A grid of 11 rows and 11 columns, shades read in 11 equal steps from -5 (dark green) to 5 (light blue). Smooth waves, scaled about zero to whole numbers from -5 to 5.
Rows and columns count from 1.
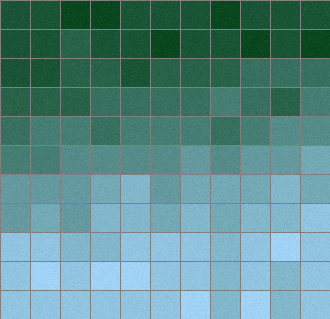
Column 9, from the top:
-4 -5 -2 -2 -1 1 2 3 4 4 5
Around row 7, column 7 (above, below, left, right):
1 3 1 2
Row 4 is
-3 -3 -3 -2 -2 -2 -2 -1 -2 -3 -1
